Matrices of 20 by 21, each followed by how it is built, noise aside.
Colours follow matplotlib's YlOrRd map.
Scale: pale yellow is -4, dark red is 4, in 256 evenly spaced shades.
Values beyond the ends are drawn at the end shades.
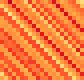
Toeplitz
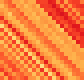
Toeplitz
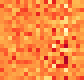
uneven columns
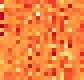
uneven columns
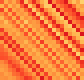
Toeplitz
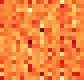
uneven columns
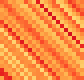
Toeplitz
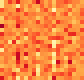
uneven columns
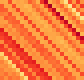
Toeplitz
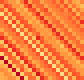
Toeplitz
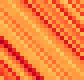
Toeplitz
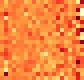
uneven columns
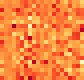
uneven columns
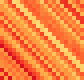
Toeplitz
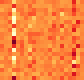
uneven columns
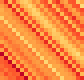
Toeplitz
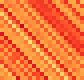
Toeplitz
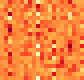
uneven columns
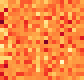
uneven columns
